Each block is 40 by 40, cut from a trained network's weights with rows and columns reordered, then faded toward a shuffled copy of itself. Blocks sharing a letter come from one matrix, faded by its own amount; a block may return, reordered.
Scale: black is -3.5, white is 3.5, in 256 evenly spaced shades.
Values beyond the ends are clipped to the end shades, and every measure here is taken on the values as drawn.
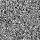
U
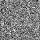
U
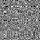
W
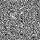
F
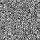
F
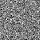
U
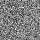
U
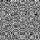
W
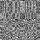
W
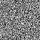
U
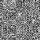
F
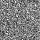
U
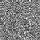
F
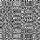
W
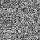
F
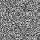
F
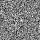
U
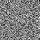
F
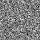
U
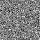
U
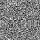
F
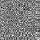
W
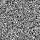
U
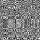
W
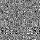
W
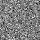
U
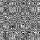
W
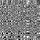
W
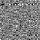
W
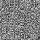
F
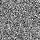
U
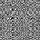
W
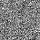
U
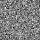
U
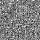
U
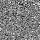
U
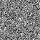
U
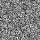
U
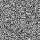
F
